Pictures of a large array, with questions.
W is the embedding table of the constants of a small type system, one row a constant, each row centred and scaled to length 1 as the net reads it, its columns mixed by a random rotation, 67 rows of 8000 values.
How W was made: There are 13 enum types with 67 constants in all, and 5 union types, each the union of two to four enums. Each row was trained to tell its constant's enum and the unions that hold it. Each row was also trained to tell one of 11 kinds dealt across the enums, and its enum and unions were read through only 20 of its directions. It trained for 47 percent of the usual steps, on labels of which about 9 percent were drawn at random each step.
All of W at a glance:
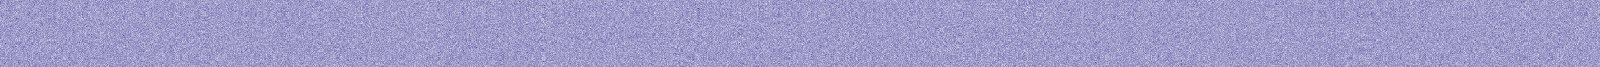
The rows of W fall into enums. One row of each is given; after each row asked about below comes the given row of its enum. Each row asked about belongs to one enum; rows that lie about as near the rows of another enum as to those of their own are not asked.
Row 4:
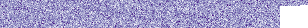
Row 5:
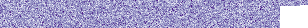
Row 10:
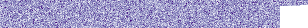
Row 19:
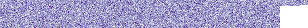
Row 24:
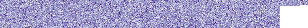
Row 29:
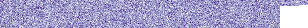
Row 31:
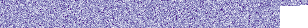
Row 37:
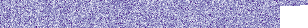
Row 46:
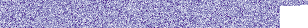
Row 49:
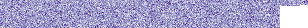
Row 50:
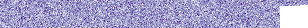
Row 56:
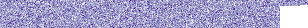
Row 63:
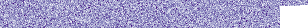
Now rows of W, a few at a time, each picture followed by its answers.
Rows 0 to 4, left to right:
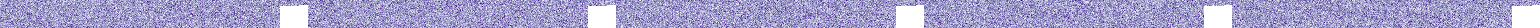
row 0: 56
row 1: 29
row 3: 4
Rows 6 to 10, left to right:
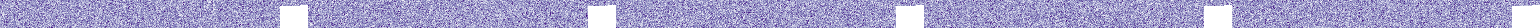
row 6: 31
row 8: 50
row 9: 24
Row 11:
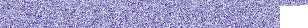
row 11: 56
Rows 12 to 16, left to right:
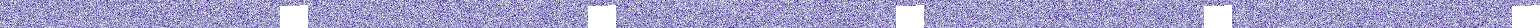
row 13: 50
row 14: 49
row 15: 50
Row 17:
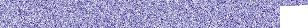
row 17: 5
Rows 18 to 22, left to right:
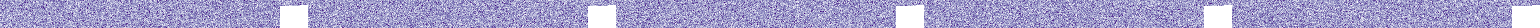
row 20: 46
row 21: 50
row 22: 56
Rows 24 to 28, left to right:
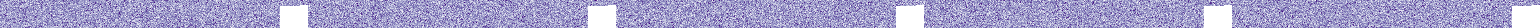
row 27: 50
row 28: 5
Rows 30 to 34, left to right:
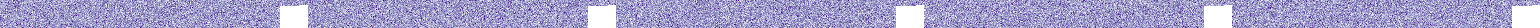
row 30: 63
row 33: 10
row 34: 29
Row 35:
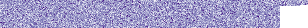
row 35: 10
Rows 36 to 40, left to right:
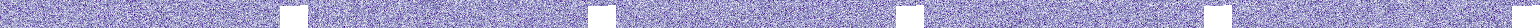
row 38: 31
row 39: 5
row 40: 5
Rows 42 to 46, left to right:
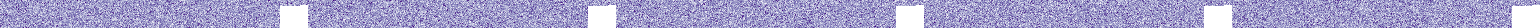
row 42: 4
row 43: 10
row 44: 10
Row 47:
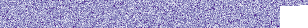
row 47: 5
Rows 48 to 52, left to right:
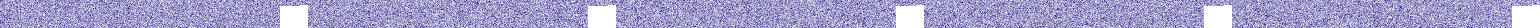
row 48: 37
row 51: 49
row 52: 24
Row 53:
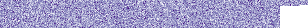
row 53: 37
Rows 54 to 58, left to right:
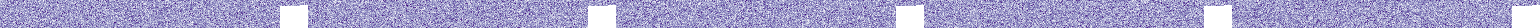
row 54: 63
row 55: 31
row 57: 31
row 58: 24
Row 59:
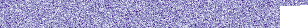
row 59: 31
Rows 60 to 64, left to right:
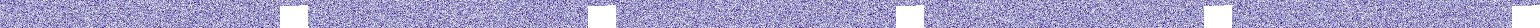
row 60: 10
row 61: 49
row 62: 19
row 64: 56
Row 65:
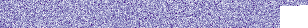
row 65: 37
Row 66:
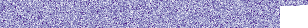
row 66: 29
